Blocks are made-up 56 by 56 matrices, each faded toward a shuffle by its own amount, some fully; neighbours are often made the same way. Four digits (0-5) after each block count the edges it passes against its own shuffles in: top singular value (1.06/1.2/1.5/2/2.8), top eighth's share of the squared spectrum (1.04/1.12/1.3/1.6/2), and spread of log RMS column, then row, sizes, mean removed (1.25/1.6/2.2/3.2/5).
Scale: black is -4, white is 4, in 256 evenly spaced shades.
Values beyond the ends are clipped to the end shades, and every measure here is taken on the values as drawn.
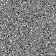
0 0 0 0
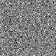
3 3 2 1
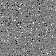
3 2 1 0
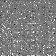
3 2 0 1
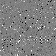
3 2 0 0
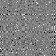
4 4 1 2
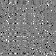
4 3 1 1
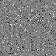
3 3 0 1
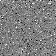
2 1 0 0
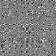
4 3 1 2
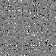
3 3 0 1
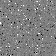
1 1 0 0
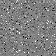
3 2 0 1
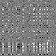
5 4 3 3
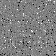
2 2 0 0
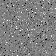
1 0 0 0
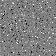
0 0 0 0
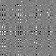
5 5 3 3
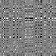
5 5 3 3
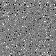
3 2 1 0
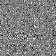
1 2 1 2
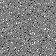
0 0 0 0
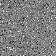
1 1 1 1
